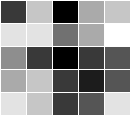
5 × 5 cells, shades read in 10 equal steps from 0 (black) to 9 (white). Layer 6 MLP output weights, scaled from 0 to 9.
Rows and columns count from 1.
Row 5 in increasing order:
2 3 7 8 8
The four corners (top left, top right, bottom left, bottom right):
2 7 8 8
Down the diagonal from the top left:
2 8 0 1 8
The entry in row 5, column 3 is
2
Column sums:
29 31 8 18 30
